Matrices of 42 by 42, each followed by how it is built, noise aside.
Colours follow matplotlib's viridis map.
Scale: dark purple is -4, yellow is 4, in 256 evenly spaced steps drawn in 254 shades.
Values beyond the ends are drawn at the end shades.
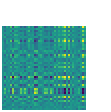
low rank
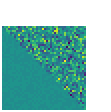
upper triangular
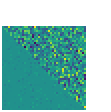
upper triangular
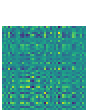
low rank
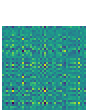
low rank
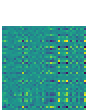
low rank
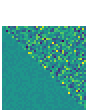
upper triangular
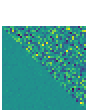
upper triangular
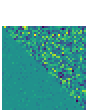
upper triangular
